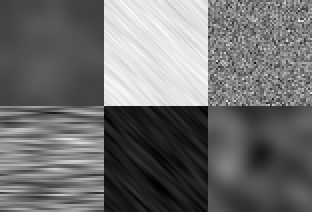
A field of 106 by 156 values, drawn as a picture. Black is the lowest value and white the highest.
It is made of 2 by 3 panels. Panel 1,1: low, smooth, faint in contrast. Panel 1,2: very high, slanting down to the right, faint in contrast. Panel 1,3: middling, fine-grained, strong in contrast. Panel 2,1: middling, streaked across, strong in contrast. Panel 2,2: very low, slanting down to the right, faint in contrast. Panel 2,3: low, smooth.
